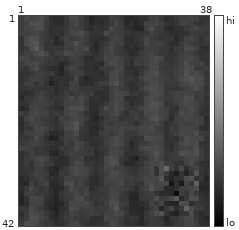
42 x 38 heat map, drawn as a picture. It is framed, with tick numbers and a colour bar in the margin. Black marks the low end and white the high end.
The bottom right is the roughest part. An odd patch, rougher than its surroundings, sits in the bottom right. There is no overall slope. Upright stripes repeat 5 times across the table.
